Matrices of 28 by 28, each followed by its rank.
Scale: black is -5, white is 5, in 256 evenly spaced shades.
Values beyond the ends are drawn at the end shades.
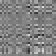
two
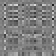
two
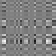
one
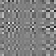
two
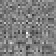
five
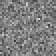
full rank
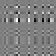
one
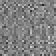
five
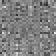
five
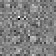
five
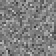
full rank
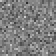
full rank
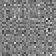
five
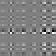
one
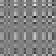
one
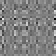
two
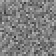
full rank
